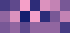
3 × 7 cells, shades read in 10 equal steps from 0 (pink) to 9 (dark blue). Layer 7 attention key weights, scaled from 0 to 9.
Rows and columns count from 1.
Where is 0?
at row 1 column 3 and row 2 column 4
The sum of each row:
29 29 34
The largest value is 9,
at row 2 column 3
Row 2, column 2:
1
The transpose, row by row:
7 4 5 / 6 1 4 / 0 9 6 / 8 0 4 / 1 8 4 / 2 5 4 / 5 2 7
